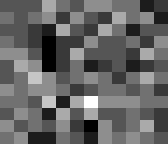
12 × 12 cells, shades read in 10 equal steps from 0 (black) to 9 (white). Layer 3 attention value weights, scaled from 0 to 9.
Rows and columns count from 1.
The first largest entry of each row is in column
4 9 5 7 6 2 3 1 7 5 11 2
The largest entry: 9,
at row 9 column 7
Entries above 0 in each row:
12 12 12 11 11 11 12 12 12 12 11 12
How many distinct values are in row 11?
6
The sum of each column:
46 48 43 34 41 43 43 47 44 41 46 35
